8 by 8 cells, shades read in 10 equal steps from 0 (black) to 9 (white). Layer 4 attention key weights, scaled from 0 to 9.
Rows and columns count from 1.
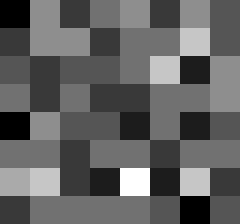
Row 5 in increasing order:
0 1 1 3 3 3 4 5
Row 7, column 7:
7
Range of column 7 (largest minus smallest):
7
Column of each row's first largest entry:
2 7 6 8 2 1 5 2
